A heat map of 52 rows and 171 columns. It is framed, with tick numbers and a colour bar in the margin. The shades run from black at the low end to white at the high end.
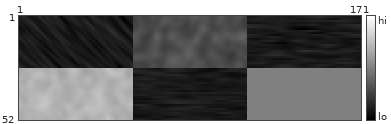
It is made of 2 by 3 panels. Panel 1,1: very low, slanting down to the right, faint in contrast. Panel 1,2: low, blotchy, faint in contrast. Panel 1,3: very low, streaked across, faint in contrast. Panel 2,1: high, blotchy, faint in contrast. Panel 2,2: very low, streaked across, faint in contrast. Panel 2,3: middling, flat.
